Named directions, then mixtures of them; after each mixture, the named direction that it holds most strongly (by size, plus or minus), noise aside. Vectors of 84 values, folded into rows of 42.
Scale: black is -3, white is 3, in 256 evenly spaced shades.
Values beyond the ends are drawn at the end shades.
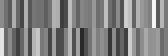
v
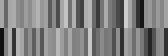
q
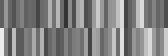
q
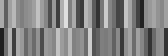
q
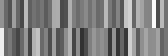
v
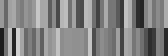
q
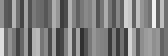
v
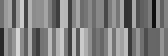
v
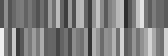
q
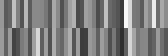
v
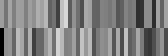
q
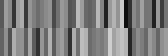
v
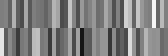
v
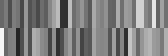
v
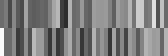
v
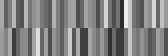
v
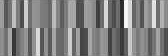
v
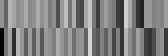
q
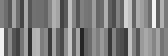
v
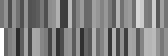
v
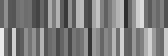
q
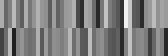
q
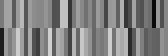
v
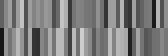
v
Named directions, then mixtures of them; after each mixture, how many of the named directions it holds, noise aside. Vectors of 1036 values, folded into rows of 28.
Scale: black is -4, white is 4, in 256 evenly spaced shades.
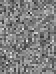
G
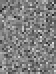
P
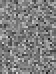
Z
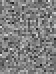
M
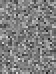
one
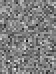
two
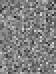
one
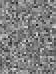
two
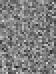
two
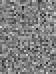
three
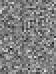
two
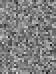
one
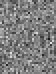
two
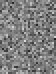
three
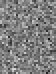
one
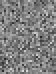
three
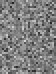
three
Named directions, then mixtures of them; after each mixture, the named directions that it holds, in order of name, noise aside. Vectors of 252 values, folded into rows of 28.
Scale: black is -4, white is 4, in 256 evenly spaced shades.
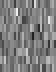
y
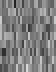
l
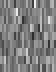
y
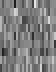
l, y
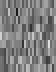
l, y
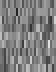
l, y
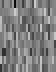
l, y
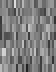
l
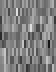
l, y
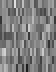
l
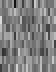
l, y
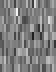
y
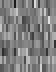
l, y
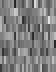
l, y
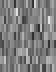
y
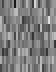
l, y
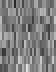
l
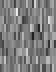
y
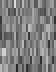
l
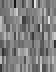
l, y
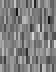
y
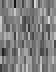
l, y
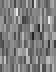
y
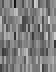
l, y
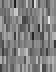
l, y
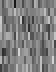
l, y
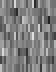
l, y
